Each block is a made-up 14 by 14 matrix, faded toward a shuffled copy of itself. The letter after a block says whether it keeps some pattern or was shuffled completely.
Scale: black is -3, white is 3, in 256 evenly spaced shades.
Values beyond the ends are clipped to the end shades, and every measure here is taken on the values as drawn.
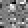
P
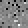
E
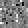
E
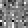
P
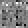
P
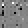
P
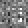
P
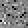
E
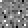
E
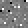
E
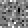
E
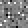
E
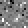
E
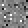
E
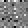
P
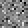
E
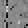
P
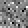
E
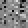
P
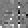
P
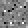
E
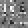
P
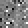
E
